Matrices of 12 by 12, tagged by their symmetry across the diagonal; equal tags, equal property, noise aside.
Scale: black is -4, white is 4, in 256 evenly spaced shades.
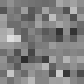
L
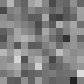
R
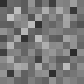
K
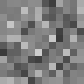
K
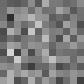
L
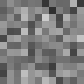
L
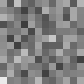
L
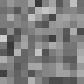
R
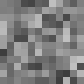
R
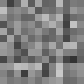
R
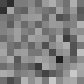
K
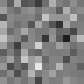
R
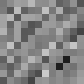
K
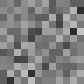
K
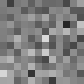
L
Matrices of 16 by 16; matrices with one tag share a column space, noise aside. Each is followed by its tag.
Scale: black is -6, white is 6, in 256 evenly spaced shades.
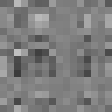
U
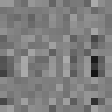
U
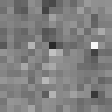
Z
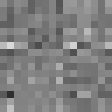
Z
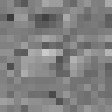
U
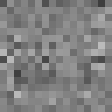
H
